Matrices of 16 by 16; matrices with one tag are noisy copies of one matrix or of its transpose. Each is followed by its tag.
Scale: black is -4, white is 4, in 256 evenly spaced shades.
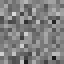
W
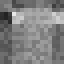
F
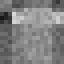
F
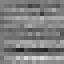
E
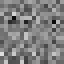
W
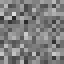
W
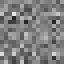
W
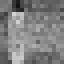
F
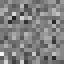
W
